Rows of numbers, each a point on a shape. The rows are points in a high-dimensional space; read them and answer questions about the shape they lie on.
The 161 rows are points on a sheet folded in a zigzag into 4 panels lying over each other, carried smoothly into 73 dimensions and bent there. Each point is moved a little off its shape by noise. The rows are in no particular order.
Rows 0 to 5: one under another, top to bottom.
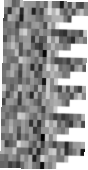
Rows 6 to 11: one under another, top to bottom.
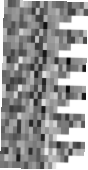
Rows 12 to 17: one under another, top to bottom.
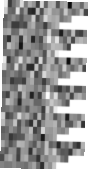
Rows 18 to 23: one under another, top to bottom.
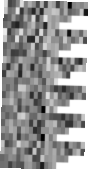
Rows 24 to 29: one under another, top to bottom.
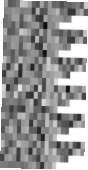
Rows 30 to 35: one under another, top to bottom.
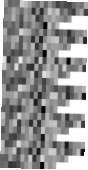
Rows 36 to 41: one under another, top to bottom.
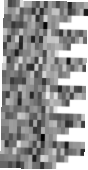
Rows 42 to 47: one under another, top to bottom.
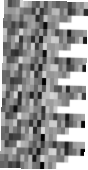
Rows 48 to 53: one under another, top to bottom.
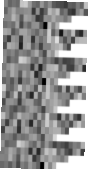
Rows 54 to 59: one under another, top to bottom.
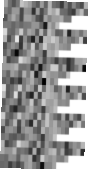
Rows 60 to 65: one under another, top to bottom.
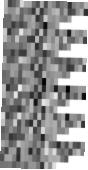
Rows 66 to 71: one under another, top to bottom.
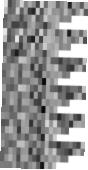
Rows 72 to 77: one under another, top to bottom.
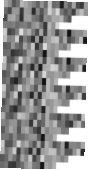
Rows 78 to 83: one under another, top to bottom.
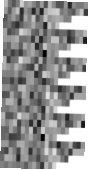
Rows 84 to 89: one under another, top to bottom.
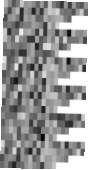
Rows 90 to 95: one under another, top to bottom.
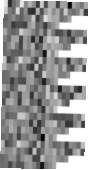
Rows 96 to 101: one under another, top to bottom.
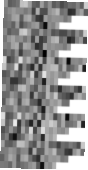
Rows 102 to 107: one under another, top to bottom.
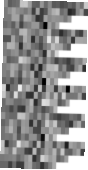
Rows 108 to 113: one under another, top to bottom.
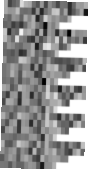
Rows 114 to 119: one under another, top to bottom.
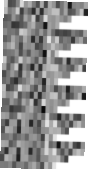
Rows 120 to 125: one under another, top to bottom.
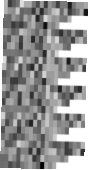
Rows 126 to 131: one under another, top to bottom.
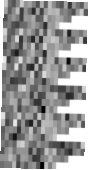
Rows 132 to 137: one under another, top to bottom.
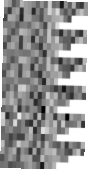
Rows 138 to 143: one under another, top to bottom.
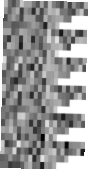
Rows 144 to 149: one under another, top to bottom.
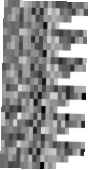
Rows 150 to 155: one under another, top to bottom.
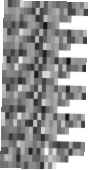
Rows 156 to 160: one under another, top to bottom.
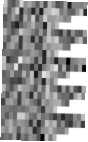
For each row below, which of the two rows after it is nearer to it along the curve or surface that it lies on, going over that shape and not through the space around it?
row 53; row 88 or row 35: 35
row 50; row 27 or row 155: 155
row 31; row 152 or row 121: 121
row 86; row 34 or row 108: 34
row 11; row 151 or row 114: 114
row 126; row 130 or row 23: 130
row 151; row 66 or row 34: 66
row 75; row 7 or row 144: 144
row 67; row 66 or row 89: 89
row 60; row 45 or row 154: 154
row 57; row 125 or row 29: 29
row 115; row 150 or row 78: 78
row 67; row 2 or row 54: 54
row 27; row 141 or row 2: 141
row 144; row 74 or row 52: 74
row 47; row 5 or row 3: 5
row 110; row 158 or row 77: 77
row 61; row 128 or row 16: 128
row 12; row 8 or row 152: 152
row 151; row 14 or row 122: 14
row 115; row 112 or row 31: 31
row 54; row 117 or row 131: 131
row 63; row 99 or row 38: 38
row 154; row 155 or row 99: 99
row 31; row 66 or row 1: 1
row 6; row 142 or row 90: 90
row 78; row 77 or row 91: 91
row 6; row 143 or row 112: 112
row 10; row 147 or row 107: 147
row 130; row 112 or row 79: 112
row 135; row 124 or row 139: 139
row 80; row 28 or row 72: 28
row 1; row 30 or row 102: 102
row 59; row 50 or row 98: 98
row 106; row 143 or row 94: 94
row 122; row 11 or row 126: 126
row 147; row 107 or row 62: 62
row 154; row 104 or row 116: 116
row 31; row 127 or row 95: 127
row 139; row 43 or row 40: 40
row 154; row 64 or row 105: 105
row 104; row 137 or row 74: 74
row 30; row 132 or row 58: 132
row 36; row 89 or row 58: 89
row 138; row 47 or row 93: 93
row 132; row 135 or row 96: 96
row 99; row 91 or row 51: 51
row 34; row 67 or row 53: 53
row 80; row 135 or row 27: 27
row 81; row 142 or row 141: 141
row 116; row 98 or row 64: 98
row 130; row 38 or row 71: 38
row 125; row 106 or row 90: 106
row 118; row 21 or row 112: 112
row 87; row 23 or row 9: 9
